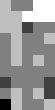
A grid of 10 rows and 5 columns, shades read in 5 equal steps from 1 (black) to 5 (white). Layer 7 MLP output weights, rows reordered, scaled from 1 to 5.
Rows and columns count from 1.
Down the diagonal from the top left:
4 4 2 3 3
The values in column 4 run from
3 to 5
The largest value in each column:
4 4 5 5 5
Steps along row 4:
up down same up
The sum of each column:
30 37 31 36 34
